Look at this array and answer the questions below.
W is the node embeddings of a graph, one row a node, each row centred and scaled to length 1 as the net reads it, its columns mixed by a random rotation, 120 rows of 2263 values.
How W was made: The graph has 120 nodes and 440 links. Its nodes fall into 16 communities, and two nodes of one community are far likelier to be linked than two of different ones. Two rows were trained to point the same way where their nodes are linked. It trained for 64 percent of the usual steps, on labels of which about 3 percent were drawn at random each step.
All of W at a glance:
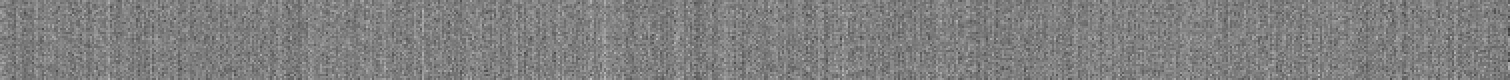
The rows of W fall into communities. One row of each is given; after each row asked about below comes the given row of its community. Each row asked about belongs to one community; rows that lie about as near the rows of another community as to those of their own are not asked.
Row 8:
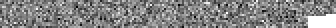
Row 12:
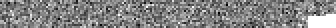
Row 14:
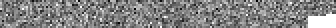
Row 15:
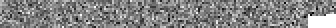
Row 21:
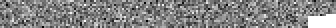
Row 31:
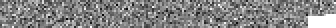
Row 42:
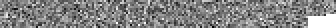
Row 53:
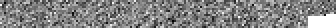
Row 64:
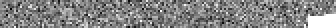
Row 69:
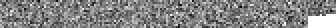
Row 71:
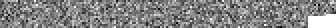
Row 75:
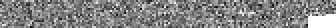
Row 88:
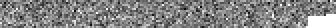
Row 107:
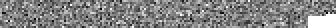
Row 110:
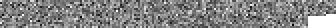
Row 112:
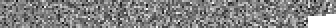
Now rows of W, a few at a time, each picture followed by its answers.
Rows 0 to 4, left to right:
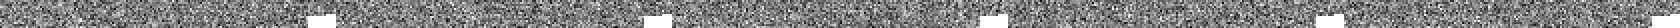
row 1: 71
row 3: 15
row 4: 42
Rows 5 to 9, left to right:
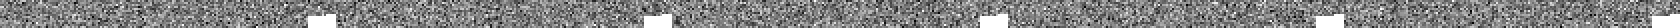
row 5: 12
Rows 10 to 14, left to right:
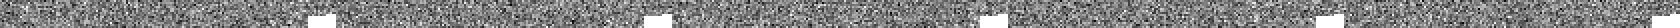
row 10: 14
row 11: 14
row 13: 112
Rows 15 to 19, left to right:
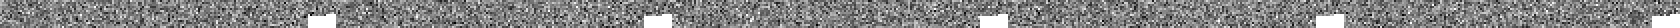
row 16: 15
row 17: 31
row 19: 69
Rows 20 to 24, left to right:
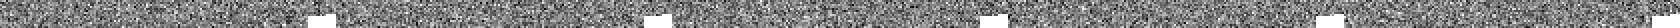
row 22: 71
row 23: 110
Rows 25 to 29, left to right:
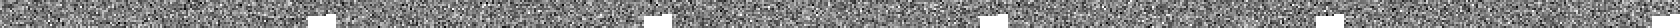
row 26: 21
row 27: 31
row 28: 12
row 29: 107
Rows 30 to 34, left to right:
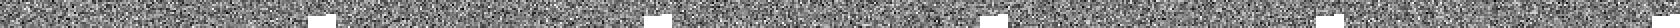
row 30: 71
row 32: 14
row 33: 12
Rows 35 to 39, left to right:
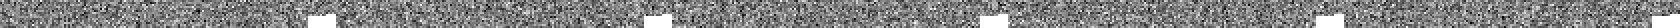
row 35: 53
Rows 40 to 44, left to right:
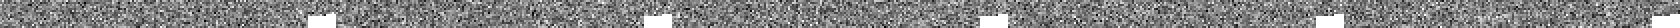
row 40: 53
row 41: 64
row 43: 69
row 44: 88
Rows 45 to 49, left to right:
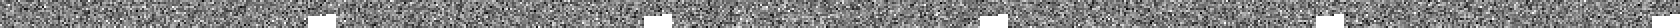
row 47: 88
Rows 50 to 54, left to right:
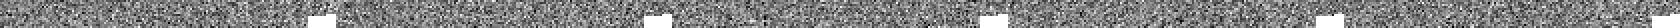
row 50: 112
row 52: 12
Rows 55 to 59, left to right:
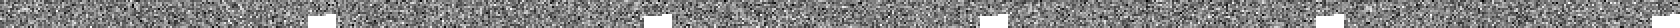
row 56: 75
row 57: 64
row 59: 14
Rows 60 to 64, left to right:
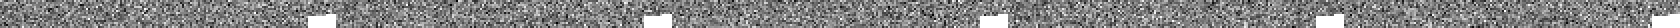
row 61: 15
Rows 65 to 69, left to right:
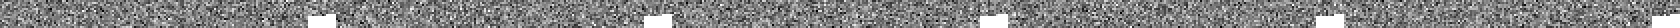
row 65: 107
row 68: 69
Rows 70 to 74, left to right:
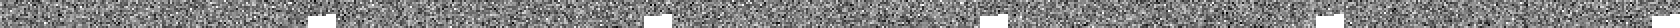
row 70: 69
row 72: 14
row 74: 8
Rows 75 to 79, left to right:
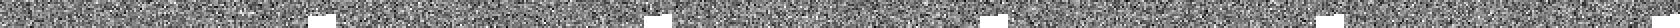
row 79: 31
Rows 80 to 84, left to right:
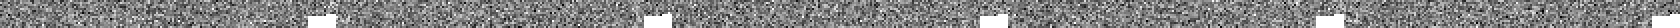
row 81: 53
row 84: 53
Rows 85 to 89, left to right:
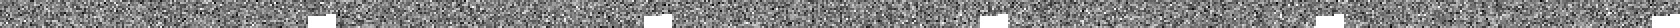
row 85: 71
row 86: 110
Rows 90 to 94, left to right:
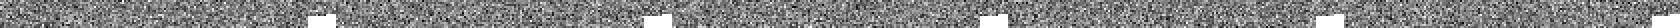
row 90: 12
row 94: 15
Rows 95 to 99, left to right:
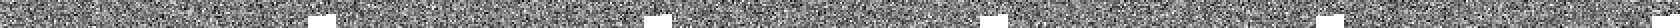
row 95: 75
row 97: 64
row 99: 107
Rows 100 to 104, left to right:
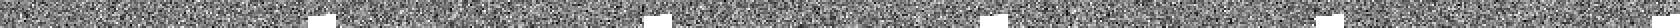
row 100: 42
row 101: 15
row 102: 64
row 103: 88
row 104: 69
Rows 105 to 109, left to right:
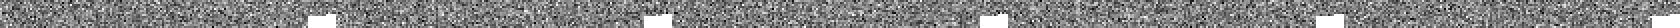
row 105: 14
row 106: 75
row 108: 71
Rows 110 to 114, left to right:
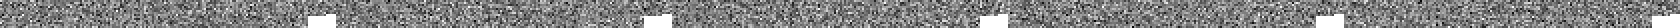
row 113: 69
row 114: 12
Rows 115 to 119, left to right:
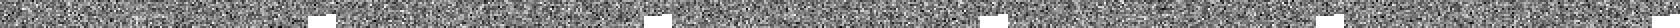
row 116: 75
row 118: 71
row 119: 15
